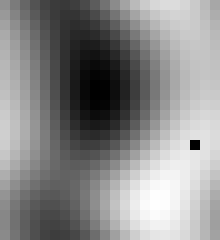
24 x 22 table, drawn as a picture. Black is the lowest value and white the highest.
Ninth with the lowest average: centre. Ninth with the highest average: bottom right. Lone odd cells: 1, lower than its neighbours.
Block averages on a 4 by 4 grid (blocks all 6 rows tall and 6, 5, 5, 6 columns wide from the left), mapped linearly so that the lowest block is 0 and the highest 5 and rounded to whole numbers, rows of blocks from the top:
2 1 3 4
3 0 1 4
3 1 3 5
2 2 5 5
